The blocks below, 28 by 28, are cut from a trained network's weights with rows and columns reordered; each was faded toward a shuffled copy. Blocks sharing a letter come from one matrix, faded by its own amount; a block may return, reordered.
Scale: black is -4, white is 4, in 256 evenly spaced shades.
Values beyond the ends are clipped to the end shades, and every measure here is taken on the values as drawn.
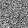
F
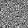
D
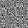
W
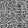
D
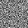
W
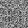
W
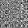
W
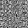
W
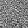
W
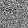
F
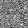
W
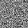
D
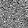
F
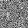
F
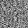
D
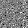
F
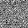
F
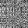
W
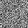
D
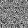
D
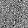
F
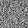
D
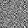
W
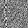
W
